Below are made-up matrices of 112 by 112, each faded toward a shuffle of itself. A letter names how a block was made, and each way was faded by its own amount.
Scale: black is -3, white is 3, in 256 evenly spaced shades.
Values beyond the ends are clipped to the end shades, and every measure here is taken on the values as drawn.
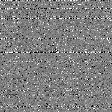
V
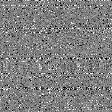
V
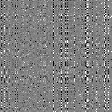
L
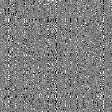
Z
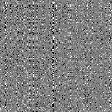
Z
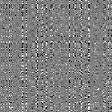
L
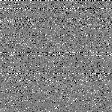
V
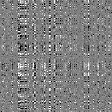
L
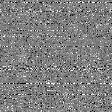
V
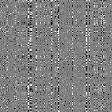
L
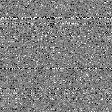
V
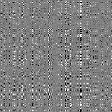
L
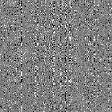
Z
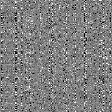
Z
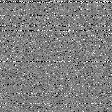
V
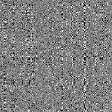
Z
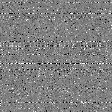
V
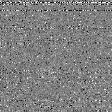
V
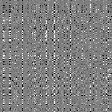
L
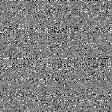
V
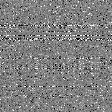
V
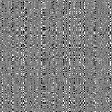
L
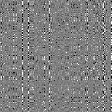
L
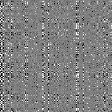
L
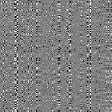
L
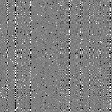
L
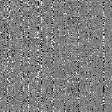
Z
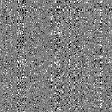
Z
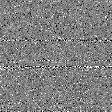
V
